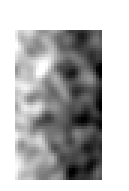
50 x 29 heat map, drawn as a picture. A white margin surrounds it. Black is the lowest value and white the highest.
Slope: up to the left. Grain: blotchy. Ninth with the highest average: top left. Average level on the scale: 50%. Stripes: none.
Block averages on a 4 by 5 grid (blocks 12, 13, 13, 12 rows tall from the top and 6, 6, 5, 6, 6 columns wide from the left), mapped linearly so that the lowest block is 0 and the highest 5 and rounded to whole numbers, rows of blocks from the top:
5 4 3 1 1 | 5 4 3 1 1 | 5 3 2 1 0 | 5 4 2 0 0
